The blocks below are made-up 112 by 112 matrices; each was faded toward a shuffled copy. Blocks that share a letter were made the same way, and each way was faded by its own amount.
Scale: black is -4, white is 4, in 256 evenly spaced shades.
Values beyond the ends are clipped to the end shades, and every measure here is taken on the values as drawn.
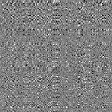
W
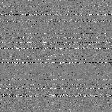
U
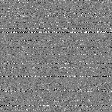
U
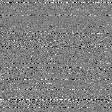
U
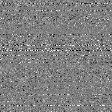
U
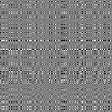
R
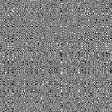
W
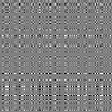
R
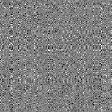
W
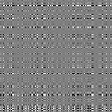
R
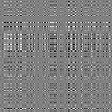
R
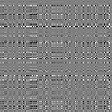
R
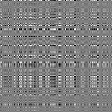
R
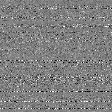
U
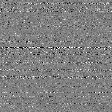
U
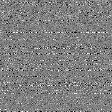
U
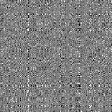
W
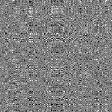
W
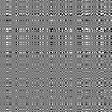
R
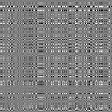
R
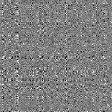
W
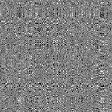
W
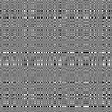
R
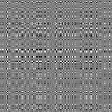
R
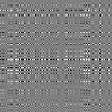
R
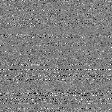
U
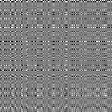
R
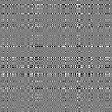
R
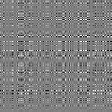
R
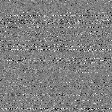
U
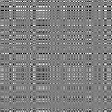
R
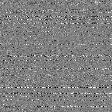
U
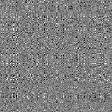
W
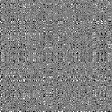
W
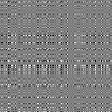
R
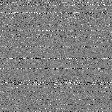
U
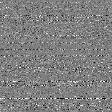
U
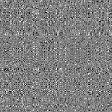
W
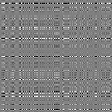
R
